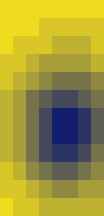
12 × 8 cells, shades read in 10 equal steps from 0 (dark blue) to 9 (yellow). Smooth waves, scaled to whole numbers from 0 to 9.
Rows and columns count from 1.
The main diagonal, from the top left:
9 9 8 6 4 2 1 3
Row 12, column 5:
7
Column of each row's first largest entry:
1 1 1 1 1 1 1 1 1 1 1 1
